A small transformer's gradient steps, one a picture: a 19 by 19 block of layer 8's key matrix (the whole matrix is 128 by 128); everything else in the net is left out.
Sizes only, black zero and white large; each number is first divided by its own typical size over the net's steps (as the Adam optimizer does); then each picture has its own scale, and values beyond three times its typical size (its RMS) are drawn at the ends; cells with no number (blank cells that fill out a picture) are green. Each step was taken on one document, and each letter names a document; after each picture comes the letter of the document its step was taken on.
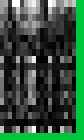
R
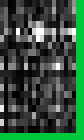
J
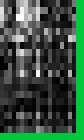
R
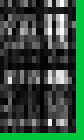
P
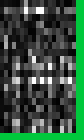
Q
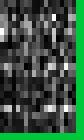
J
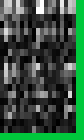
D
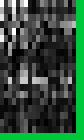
D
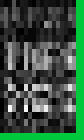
J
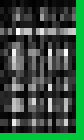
J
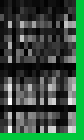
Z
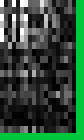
D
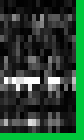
Q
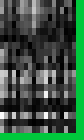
R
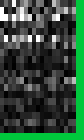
Q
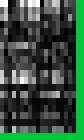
R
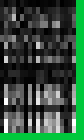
Z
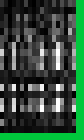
J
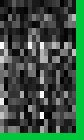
R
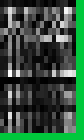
Z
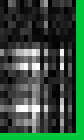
J
